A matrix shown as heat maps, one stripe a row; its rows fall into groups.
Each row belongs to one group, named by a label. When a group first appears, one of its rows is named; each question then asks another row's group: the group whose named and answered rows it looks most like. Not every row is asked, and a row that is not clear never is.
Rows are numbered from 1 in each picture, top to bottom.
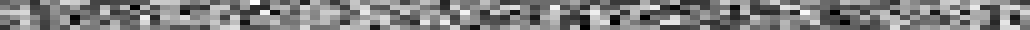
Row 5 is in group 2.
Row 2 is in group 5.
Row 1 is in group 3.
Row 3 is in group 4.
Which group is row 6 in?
5
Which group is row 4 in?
2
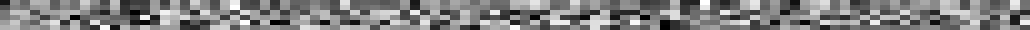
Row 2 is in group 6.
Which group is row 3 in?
3
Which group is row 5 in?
4
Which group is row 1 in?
6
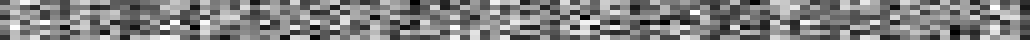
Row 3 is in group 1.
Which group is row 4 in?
5
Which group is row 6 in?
1
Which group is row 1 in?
1
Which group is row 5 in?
6
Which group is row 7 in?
6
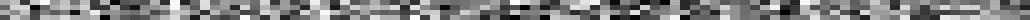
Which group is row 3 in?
2
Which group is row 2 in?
3
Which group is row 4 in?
3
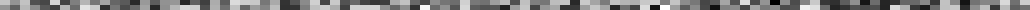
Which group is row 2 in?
2
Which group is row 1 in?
4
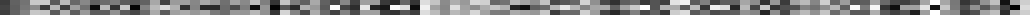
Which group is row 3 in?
6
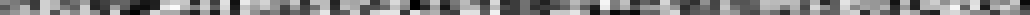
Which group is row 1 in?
3
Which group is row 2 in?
3
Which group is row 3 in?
3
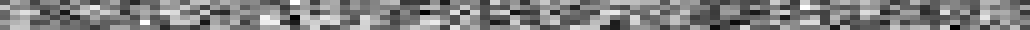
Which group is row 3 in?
1
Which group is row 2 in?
2
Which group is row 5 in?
2
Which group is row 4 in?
2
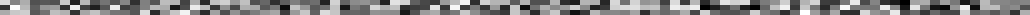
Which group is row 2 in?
1
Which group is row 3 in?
2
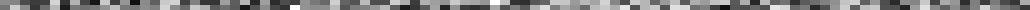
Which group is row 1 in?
4
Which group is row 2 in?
1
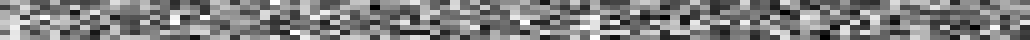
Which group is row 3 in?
2
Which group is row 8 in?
5
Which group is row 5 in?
4
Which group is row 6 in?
6
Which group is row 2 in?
5
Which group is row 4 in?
6
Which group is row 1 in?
5
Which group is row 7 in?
1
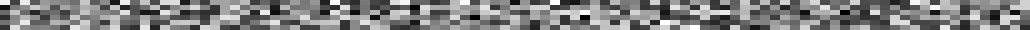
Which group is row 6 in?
1
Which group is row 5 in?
2
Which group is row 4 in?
5
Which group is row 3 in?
4
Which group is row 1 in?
4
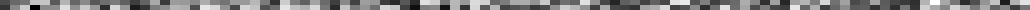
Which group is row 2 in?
3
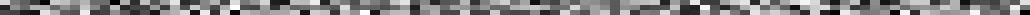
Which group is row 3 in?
3
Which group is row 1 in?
4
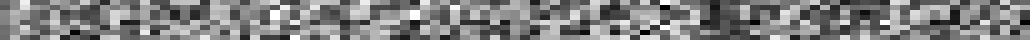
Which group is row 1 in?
2
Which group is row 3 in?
5
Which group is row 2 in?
5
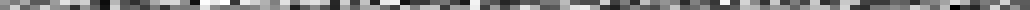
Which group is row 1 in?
3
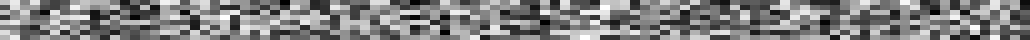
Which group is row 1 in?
1
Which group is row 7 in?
4
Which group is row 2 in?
1
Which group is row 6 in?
3
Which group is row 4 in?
3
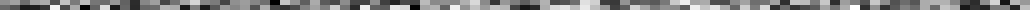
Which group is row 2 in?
4
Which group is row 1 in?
6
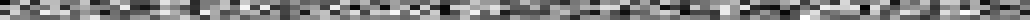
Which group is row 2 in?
4
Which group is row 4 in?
2
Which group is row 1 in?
3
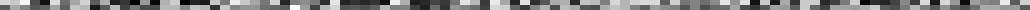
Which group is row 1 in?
4
